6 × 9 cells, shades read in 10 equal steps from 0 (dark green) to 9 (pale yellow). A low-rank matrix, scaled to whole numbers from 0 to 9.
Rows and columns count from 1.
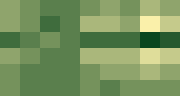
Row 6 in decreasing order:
4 4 4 4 4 3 3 3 3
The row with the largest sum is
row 4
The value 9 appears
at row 2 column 8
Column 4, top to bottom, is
3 3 3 3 3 3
